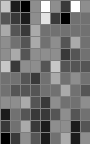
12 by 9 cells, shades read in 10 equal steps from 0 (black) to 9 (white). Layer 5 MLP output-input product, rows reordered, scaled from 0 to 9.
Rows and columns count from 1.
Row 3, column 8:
4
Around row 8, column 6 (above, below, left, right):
6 5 4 6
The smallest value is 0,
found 3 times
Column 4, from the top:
5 5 6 6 5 5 2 3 3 2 2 3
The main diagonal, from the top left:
7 2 2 6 5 7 4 4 5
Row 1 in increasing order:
0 1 2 5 5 5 7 9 9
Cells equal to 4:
26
